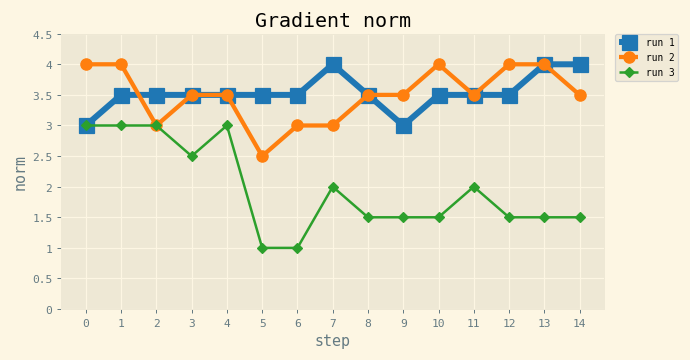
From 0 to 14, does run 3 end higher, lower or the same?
lower
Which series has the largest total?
run 1
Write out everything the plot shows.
Title: Gradient norm
x-axis: step, ticks 0 1 2 3 4 5 6 7 8 9 10 11 12 13 14
y-axis: norm, ticks 0 0.5 1 1.5 2 2.5 3 3.5 4 4.5
Legend: run 1, run 2, run 3
Values:
run 1: 3 3.5 3.5 3.5 3.5 3.5 3.5 4 3.5 3 3.5 3.5 3.5 4 4
run 2: 4 4 3 3.5 3.5 2.5 3 3 3.5 3.5 4 3.5 4 4 3.5
run 3: 3 3 3 2.5 3 1 1 2 1.5 1.5 1.5 2 1.5 1.5 1.5
